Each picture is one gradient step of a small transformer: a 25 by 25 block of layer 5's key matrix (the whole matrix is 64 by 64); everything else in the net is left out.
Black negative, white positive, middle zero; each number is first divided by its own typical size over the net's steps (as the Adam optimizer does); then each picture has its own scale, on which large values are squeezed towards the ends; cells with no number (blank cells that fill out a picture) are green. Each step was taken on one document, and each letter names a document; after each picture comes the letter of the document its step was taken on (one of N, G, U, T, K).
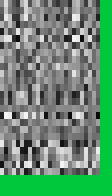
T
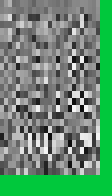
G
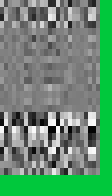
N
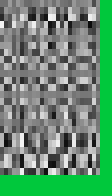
N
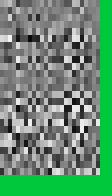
G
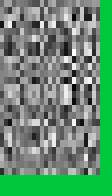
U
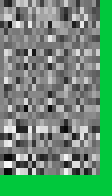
G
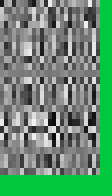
N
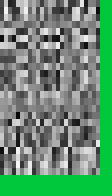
T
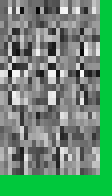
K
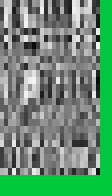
T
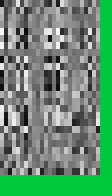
T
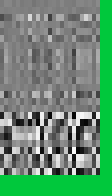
G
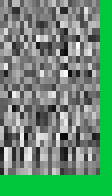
K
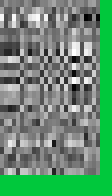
U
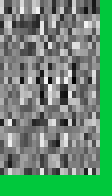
U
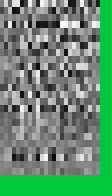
K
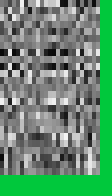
K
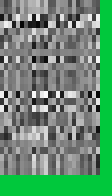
G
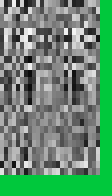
T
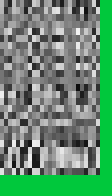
T
